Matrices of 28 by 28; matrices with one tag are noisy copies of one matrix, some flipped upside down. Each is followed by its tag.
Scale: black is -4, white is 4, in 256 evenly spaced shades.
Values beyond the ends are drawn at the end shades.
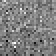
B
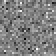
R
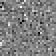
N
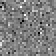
N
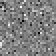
N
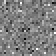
R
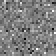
R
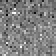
B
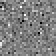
N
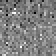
B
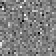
N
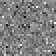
R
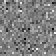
R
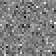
R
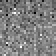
B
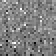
B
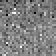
B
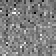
B
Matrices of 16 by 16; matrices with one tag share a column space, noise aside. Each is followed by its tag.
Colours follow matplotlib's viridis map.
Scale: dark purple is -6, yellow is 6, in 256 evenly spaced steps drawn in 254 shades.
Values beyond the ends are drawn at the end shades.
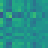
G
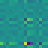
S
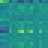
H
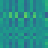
G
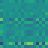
S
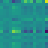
H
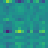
H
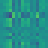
G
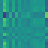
G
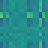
G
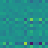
S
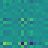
S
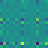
S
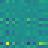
S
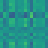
G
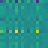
H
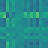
G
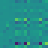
S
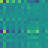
H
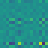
S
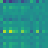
H
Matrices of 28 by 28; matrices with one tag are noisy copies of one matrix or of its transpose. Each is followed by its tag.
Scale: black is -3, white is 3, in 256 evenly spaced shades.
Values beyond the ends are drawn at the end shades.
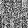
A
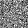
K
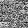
A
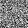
K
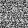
K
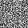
K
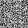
K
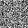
K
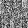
A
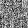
A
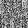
A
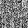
A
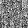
A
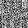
A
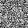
K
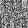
A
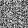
K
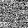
A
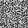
K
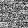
A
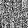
A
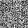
K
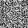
K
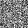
K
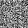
K
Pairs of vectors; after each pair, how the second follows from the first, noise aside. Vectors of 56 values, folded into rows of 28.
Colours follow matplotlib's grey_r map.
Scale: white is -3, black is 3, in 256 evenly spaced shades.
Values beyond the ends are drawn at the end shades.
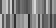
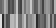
shuffled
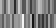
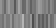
shrunk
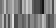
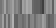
shrunk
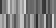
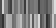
shuffled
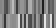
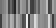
shuffled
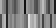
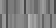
shrunk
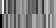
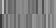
shrunk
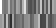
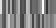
shuffled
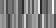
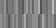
shrunk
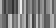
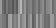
shrunk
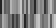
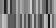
shuffled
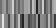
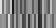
shuffled
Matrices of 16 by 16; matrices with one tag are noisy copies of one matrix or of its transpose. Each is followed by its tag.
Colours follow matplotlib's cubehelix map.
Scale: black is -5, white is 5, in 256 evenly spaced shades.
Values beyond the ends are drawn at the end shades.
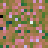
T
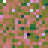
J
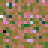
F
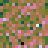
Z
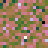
Z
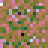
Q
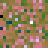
T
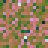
Z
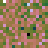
J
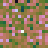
T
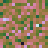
Z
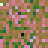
Q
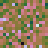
Z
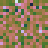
F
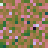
J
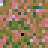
Q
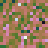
Z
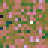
T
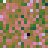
J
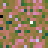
T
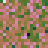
J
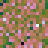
Z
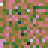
Q
